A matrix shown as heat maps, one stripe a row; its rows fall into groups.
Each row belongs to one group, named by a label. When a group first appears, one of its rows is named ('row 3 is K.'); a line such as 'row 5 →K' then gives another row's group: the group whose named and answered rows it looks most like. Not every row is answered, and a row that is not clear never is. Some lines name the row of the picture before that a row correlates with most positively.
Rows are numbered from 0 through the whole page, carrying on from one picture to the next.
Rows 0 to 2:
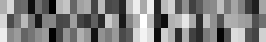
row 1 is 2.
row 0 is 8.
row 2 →8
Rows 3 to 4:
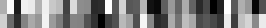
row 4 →2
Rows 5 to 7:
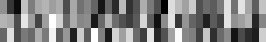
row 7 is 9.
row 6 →2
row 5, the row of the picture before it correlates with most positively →4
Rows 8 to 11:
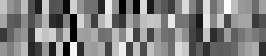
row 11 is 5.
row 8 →2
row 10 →9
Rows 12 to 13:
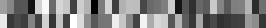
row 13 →5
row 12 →8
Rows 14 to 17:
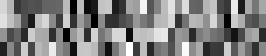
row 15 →8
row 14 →8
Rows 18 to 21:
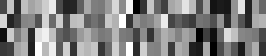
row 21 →9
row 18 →9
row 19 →5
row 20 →9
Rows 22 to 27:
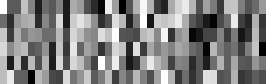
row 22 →2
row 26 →5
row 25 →5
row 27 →8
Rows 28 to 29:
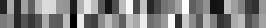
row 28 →9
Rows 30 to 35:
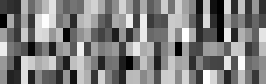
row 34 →2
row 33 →8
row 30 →9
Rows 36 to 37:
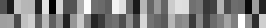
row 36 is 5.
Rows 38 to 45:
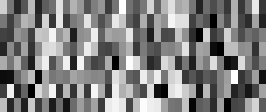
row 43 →5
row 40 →9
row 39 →5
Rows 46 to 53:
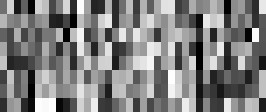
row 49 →8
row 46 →8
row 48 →5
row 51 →9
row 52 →9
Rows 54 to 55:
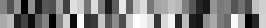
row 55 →8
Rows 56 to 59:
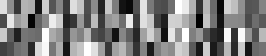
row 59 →9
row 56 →2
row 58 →2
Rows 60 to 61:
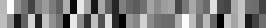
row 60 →8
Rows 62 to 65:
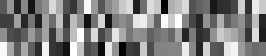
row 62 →9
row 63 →5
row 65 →2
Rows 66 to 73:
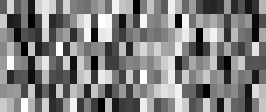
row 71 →8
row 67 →8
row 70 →8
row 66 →9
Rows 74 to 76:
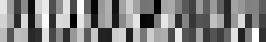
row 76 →5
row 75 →8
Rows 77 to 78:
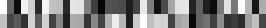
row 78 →5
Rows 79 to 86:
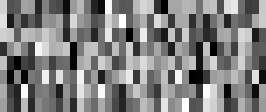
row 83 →8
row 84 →5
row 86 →8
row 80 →5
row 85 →8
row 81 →2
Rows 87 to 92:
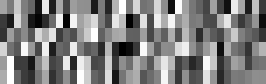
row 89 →9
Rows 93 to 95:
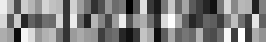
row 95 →2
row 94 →5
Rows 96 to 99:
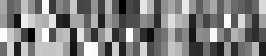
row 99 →9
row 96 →2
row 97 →2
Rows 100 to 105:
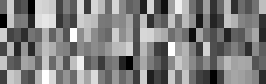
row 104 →2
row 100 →9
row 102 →5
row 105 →9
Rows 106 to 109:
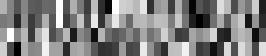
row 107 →5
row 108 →8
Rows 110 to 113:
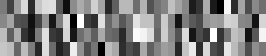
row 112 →8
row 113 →2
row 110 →9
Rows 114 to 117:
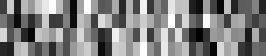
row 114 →9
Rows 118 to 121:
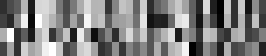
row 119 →9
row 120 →8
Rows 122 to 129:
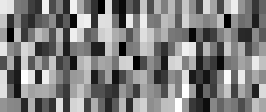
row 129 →5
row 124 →5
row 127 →2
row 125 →2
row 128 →2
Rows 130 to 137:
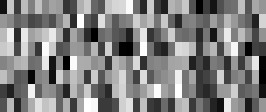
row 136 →5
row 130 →9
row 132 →2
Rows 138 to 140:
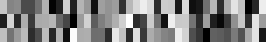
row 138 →8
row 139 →9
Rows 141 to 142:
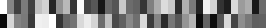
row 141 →8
